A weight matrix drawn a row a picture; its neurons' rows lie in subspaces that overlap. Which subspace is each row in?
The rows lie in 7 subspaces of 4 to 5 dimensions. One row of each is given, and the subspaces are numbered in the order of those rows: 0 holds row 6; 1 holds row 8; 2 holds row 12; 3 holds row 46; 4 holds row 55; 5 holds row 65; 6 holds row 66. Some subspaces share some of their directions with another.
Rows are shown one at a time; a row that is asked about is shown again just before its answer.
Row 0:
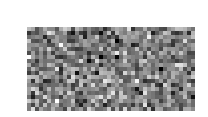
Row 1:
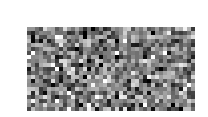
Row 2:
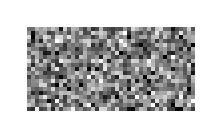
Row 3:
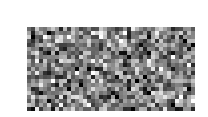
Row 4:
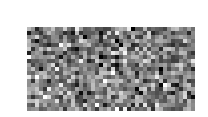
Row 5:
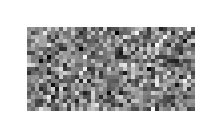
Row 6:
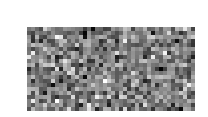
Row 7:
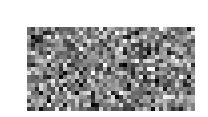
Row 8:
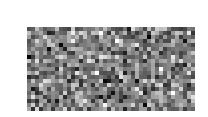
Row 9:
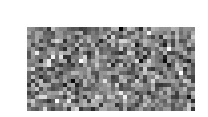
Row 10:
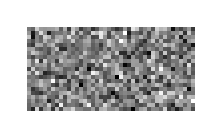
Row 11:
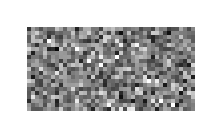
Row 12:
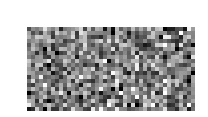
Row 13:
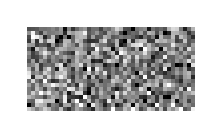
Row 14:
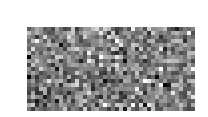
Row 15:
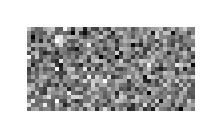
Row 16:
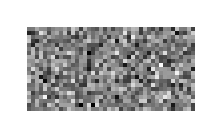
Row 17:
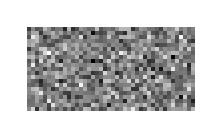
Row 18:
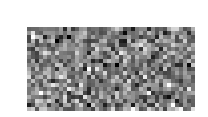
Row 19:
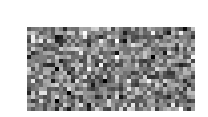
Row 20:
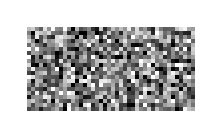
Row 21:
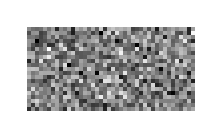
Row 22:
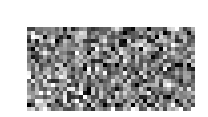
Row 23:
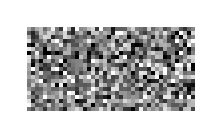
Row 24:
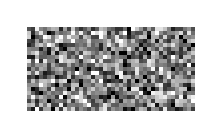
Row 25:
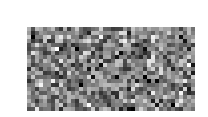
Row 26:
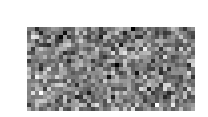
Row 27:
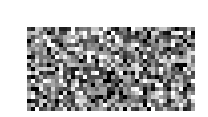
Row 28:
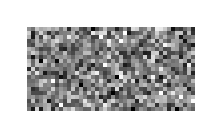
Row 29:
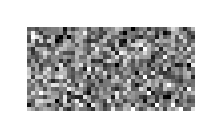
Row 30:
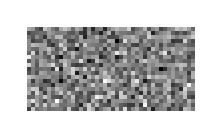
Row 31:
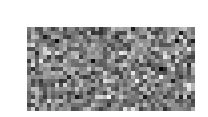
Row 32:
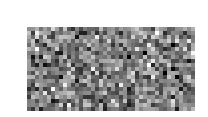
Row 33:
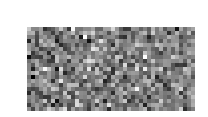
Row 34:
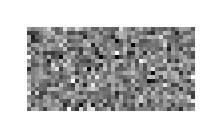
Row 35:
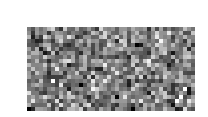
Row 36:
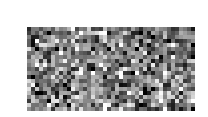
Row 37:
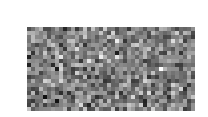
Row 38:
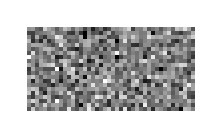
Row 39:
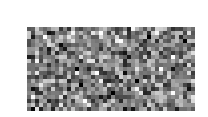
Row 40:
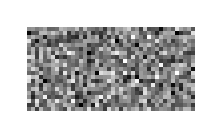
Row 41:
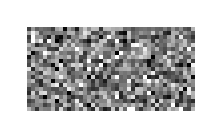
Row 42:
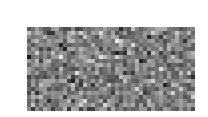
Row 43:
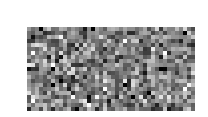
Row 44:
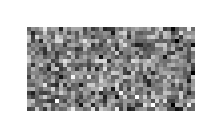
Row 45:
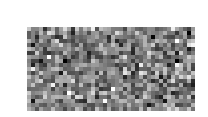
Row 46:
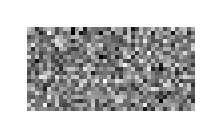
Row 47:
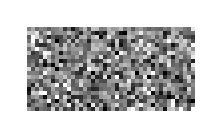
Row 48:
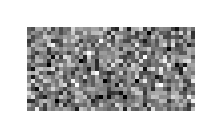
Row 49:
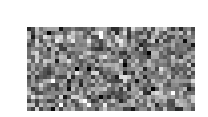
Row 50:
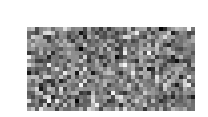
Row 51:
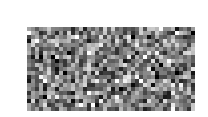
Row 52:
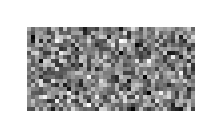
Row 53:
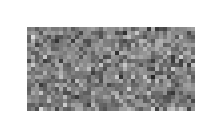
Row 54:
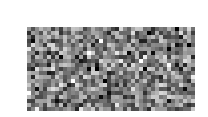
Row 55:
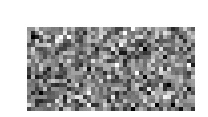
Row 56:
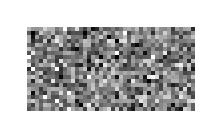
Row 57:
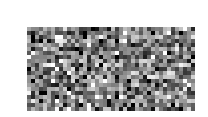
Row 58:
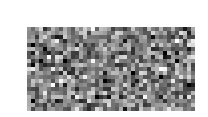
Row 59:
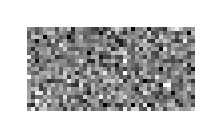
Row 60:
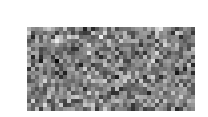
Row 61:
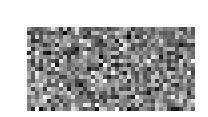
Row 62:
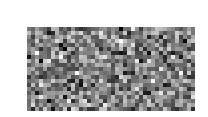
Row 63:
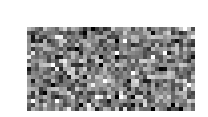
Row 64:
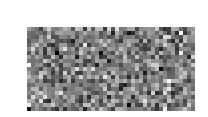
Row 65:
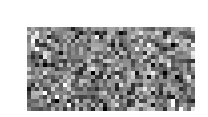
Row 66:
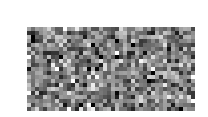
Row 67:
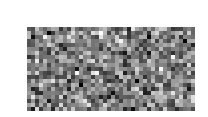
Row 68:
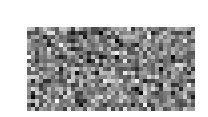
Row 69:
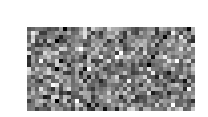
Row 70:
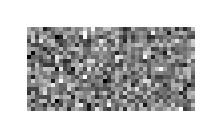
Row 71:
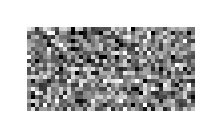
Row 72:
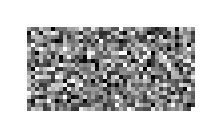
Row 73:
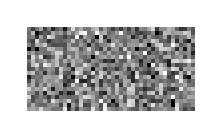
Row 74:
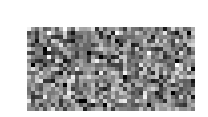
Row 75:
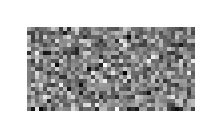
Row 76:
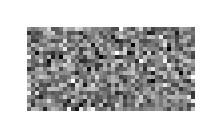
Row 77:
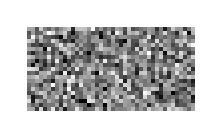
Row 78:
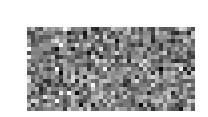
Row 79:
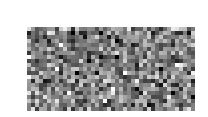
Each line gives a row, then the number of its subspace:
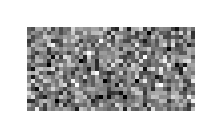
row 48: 6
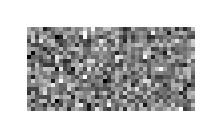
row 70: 0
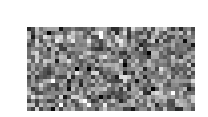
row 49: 0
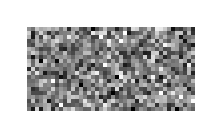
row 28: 3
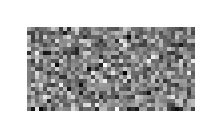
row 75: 4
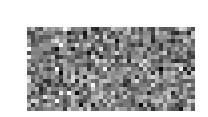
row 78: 5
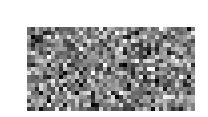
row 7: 1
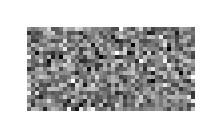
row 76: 6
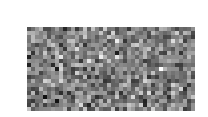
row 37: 2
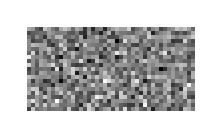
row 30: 2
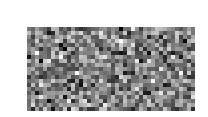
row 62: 6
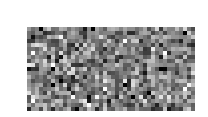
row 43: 2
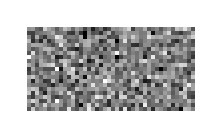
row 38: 0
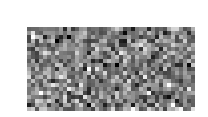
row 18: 4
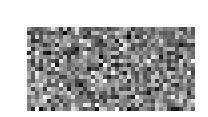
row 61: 4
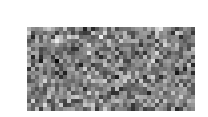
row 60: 3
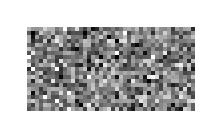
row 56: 3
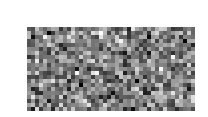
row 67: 1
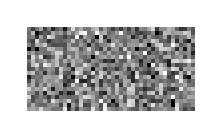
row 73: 5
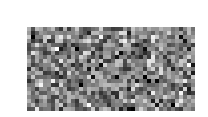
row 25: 5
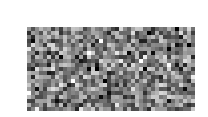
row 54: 6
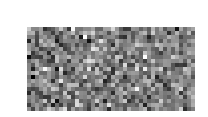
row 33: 0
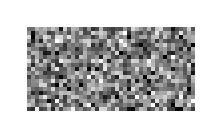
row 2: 2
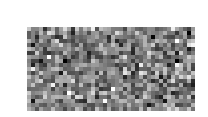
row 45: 2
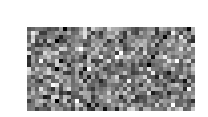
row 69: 1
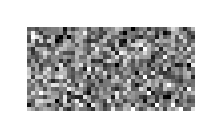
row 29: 4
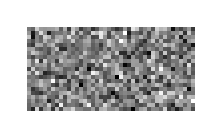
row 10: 3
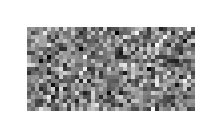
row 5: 1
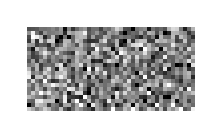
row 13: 4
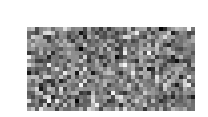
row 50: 1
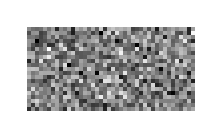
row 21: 1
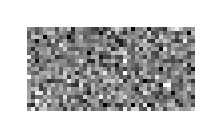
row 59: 4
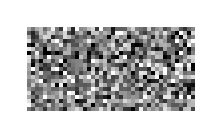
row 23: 0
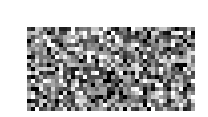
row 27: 6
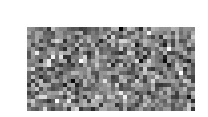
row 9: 6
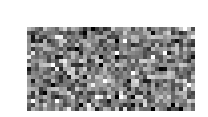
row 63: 0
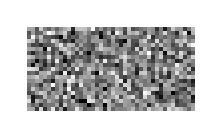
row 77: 2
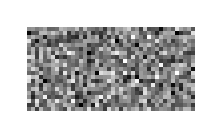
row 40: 3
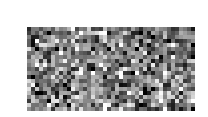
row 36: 5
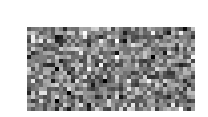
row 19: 2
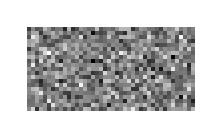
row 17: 0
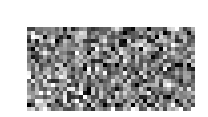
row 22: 4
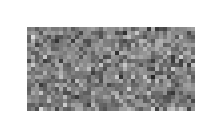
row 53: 1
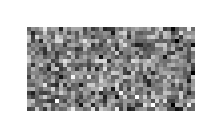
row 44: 2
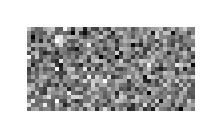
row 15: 3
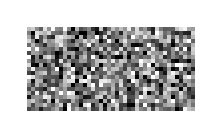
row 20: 5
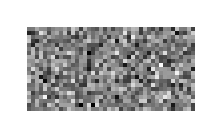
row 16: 3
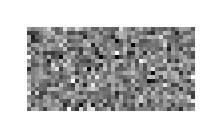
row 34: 6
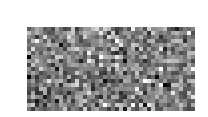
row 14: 4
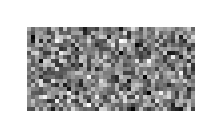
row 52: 6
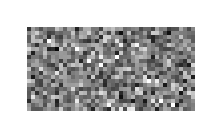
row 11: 5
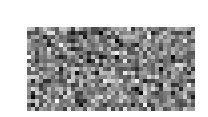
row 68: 3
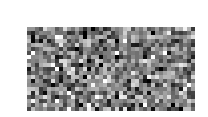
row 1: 0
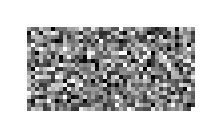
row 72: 6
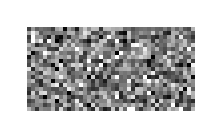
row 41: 5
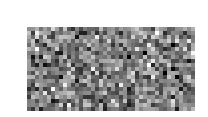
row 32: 5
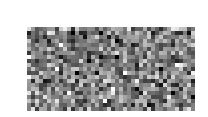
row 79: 2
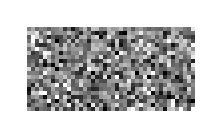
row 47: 5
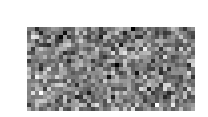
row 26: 4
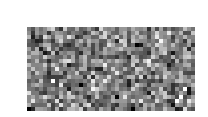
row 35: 1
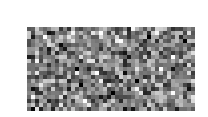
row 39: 5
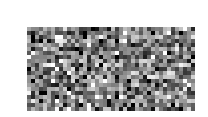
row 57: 2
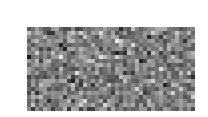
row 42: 6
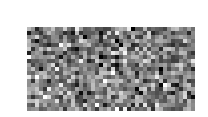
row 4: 4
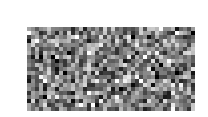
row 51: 3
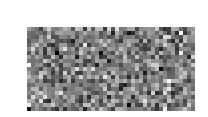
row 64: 2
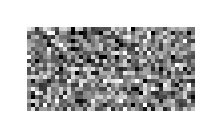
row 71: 3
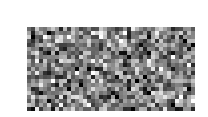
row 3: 1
